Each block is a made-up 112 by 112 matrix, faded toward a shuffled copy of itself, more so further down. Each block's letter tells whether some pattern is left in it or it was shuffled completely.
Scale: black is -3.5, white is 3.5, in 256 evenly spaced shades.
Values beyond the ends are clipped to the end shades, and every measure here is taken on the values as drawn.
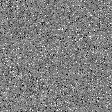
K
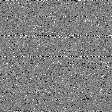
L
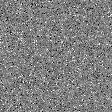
K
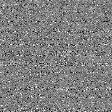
L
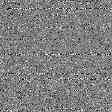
L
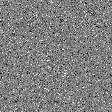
K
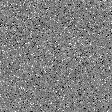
K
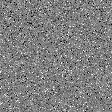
K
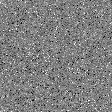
K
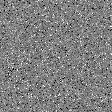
K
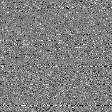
L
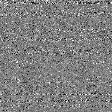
L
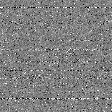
L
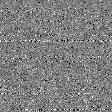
L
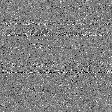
L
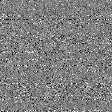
L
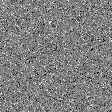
K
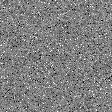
K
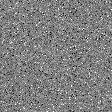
K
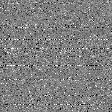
L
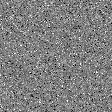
K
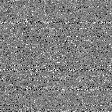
L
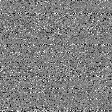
L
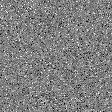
K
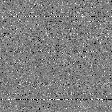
L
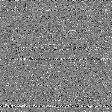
L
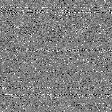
L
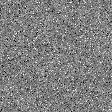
K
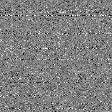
L
